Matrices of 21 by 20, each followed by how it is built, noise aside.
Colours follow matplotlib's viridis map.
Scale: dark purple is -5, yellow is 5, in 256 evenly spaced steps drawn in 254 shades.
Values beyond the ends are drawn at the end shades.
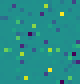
sparse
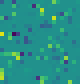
sparse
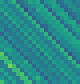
Toeplitz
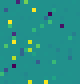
sparse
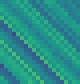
Toeplitz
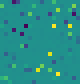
sparse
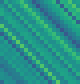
Toeplitz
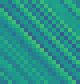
Toeplitz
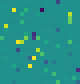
sparse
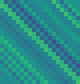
Toeplitz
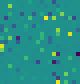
sparse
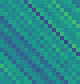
Toeplitz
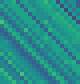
Toeplitz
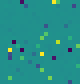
sparse
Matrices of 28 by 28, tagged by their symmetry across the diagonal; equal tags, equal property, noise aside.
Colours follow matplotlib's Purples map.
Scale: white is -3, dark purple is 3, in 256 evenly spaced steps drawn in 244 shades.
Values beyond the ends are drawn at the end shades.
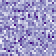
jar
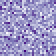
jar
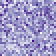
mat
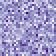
jar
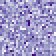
mat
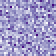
mat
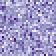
mat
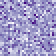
jar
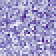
mat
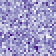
mat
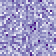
jar
